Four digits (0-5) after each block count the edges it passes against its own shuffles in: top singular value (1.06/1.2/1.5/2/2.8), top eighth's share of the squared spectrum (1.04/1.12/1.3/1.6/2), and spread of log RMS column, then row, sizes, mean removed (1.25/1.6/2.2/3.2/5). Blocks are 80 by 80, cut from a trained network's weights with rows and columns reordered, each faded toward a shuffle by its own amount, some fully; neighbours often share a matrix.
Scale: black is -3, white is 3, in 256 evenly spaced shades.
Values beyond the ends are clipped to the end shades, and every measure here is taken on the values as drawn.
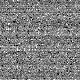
3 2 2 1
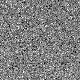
0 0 0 0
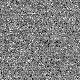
1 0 0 0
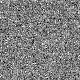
0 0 0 0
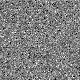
0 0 0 0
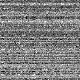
5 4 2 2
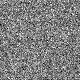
0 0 0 0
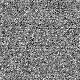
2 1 0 0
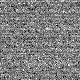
3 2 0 0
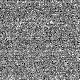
2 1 0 0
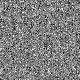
1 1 0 1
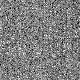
1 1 0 0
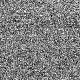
1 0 0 0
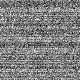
4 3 1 1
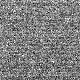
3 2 0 0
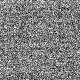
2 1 0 0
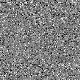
3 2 0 2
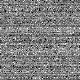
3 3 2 1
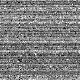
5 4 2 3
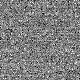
1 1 0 0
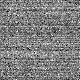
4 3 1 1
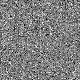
1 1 0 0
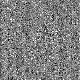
2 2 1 1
